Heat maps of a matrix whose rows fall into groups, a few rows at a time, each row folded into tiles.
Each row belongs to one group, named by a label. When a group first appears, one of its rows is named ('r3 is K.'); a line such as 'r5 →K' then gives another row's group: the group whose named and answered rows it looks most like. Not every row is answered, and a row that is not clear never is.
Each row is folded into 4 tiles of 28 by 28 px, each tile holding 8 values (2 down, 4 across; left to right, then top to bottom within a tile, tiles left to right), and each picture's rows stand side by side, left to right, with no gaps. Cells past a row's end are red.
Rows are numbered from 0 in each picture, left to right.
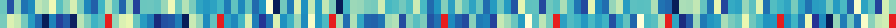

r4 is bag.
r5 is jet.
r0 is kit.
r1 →kit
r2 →bag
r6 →bag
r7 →bag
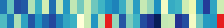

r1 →kit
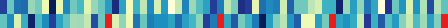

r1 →kit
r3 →bag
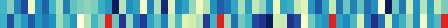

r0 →jet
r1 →jet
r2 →kit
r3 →bag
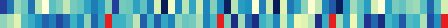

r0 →kit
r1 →bag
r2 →jet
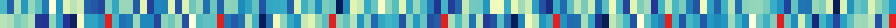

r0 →kit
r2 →bag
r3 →kit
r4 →kit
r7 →jet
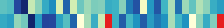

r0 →jet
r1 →jet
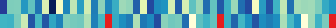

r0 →bag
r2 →jet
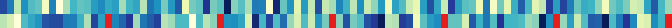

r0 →kit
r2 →bag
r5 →kit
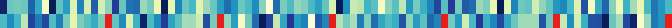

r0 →bag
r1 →jet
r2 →kit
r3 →kit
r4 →jet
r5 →kit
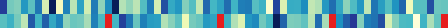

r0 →bag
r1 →bag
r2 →jet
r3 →bag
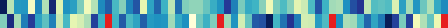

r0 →jet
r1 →jet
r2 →kit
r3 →jet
